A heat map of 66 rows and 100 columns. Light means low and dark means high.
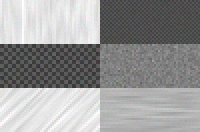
It is made of 3 by 2 panels. Panel 1,1: very low, streaked downward, faint in contrast. Panel 1,2: high, checkered, faint in contrast. Panel 2,1: high, checkered. Panel 2,2: middling, fine-grained, faint in contrast. Panel 3,1: very low, slanting up to the right, faint in contrast. Panel 3,2: low, streaked across, faint in contrast.
